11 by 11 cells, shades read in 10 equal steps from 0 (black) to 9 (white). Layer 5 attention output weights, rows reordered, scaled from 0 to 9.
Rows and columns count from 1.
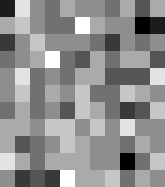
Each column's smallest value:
1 2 3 2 3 3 4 2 0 0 1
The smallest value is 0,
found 2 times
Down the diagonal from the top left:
1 7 7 9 4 7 6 5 4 4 5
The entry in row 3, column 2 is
5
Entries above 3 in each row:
9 9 9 9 8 11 8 11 10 10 8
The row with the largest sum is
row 8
